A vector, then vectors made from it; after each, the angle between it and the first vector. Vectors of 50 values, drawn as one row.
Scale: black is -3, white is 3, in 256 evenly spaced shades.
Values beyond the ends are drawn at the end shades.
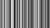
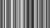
partly aligned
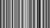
orthogonal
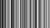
partly opposed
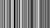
nearly parallel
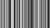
nearly parallel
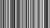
orthogonal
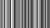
nearly parallel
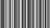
partly aligned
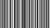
partly aligned
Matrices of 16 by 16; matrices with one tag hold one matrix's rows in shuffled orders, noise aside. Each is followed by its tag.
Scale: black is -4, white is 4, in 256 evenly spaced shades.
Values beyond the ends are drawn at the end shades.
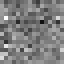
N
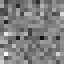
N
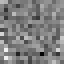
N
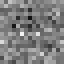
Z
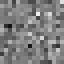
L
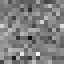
Z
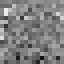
N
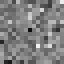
L
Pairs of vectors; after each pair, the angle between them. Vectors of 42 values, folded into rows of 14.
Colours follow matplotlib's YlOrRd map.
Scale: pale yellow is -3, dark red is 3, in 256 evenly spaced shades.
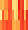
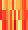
orthogonal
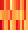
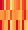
nearly parallel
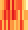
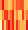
orthogonal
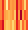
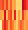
partly opposed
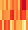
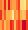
nearly opposite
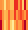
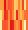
nearly opposite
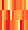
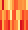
nearly parallel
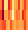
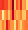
partly opposed
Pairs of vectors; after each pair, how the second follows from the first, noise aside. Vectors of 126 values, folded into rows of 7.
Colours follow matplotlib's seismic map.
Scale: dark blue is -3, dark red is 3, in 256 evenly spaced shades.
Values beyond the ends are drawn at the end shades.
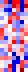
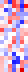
shrunk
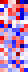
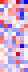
shrunk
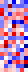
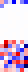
partly zeroed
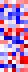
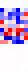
partly zeroed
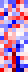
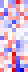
shrunk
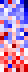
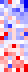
shrunk
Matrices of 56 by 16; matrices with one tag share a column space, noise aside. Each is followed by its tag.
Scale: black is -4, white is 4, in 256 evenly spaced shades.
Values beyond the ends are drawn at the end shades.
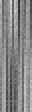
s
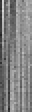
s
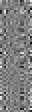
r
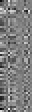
r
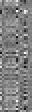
r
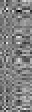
r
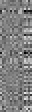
r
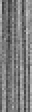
s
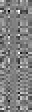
r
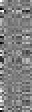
r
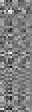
r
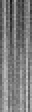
s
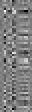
r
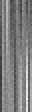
s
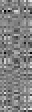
r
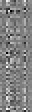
r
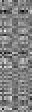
r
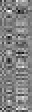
r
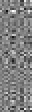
r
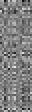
r
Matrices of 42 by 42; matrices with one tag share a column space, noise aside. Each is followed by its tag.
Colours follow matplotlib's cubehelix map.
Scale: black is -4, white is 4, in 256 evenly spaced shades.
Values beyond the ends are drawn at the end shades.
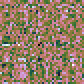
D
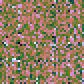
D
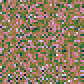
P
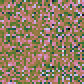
P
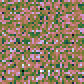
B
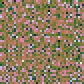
P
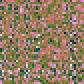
B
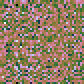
P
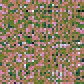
D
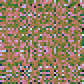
P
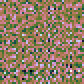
B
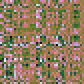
D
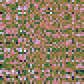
B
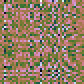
P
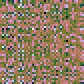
P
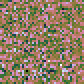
B
